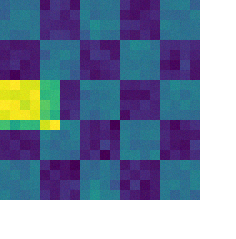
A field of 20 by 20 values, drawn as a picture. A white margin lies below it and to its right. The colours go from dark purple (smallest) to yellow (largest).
Average level on the scale: 30%. Ninth with the highest average: middle left. Odd patch: higher, in the middle left.
